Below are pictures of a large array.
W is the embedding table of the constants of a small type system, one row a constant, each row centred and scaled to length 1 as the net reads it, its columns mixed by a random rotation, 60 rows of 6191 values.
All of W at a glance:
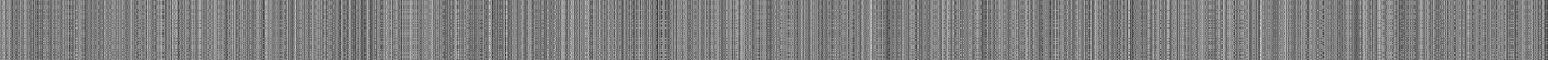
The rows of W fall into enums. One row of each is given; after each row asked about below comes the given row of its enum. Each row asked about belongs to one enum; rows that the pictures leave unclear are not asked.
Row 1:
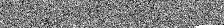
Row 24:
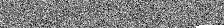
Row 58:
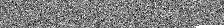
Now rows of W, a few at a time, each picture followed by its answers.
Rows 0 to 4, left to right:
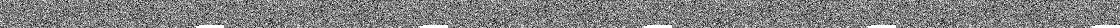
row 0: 24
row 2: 1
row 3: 1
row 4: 1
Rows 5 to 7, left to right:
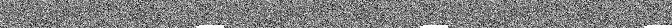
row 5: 24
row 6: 24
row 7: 24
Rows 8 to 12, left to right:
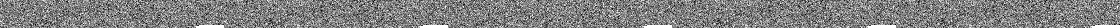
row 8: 24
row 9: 1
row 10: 58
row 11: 1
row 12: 1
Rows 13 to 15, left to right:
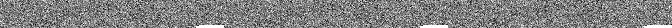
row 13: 24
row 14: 24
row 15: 1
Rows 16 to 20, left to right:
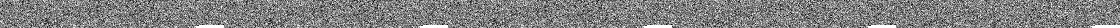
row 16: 1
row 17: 1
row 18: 1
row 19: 24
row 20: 58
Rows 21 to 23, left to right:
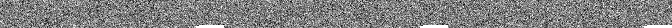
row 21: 1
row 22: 24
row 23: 58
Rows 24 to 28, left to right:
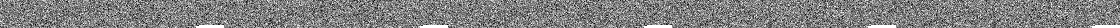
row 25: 1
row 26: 24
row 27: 58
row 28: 58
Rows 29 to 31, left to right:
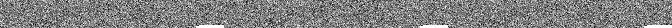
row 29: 24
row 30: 1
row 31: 24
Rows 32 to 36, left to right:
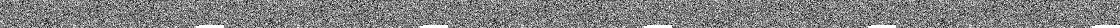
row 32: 1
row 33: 1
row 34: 1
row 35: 24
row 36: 1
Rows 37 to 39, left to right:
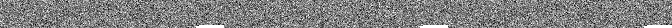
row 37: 24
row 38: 58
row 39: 24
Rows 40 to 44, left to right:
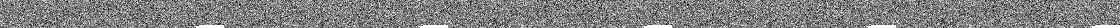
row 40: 24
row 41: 58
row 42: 1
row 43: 58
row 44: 1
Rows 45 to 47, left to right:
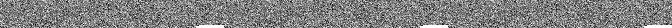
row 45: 24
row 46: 24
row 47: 24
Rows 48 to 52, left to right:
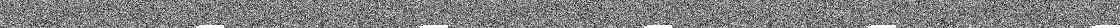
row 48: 24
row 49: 58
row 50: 24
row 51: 58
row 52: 1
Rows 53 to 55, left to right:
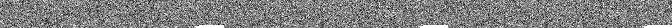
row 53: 1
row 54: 58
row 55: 58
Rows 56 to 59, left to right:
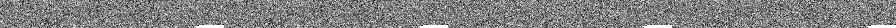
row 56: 1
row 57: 1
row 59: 24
